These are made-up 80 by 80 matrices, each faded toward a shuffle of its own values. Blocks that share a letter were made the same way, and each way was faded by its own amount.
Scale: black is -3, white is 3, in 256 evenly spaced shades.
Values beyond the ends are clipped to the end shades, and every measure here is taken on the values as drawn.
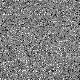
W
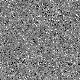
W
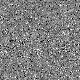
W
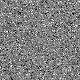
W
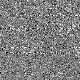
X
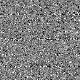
X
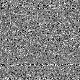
X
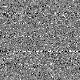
X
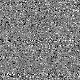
X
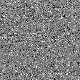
W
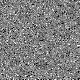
W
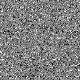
X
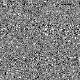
X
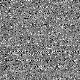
X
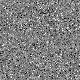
W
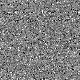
W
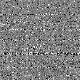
X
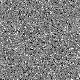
W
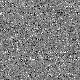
W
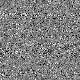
X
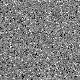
W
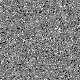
W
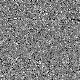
W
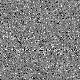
W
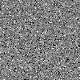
W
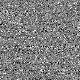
X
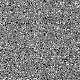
W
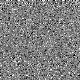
X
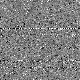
X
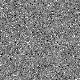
W
